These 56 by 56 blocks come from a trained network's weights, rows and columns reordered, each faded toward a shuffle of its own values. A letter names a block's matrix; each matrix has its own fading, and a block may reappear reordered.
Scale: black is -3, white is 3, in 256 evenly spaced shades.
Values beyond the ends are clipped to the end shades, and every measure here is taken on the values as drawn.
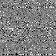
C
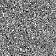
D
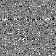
C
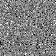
D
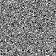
D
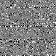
C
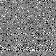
C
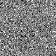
D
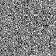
D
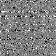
C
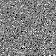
D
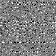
C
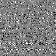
C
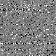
C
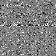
C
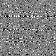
C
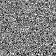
D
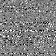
C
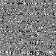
C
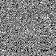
D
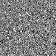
D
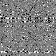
C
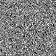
D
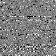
C
